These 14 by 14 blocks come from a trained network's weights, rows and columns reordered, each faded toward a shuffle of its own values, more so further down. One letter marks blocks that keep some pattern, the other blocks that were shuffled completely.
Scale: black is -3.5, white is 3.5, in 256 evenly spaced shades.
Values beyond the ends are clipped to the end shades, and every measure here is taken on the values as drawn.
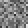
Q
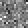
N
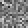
N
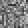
N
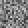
N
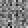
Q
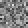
Q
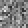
Q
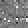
Q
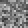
Q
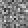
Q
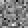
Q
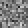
N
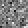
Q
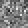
Q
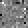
Q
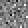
N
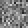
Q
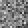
N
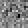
N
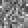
N
